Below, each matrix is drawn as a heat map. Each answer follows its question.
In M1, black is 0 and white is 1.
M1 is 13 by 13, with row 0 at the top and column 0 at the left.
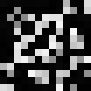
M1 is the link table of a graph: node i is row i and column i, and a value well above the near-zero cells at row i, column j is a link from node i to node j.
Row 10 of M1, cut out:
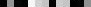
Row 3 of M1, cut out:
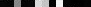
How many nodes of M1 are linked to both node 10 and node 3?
3
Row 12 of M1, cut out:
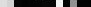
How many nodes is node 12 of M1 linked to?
4
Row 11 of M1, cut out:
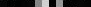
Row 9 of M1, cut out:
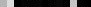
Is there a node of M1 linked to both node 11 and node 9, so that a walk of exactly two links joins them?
no
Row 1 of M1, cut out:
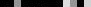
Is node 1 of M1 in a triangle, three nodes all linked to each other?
yes
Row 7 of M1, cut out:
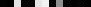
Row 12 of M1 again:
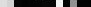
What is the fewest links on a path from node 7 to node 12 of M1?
2
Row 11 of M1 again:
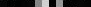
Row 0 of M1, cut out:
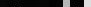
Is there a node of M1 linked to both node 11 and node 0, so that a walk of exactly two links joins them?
no
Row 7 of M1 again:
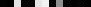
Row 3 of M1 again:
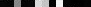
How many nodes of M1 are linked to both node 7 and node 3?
4
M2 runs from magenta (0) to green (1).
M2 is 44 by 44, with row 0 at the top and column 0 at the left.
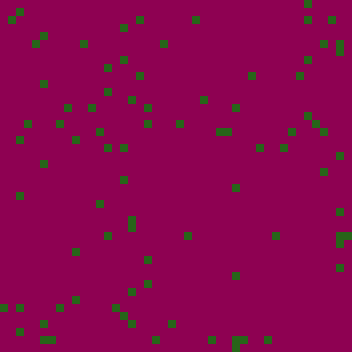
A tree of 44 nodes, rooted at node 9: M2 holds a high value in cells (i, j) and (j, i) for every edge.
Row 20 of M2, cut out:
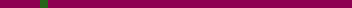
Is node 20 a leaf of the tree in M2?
yes
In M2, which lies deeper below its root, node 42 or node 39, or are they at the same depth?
node 42
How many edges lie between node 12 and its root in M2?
13
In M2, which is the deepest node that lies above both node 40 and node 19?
42
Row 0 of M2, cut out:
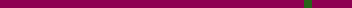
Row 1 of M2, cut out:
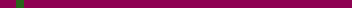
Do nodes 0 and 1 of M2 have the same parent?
no
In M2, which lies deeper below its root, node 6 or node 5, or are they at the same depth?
the same depth
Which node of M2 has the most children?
42
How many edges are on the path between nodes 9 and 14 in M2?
4
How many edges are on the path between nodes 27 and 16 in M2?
1
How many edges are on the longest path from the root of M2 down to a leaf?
14
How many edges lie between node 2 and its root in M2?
2
